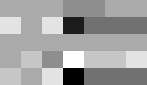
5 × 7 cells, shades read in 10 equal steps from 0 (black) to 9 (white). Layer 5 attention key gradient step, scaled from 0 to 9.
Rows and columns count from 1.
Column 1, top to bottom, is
6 8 6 6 7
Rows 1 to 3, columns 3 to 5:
6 5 5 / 8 1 4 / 6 6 6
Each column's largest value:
8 7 8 9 7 7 8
